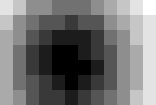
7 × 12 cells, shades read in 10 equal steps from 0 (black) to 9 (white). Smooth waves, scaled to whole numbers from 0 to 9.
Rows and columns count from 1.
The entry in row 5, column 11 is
6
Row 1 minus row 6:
2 3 2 3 3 4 3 3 3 2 2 1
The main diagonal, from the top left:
8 5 3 1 0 0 2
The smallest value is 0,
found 6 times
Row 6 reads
6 4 3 2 1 0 1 2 3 5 6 8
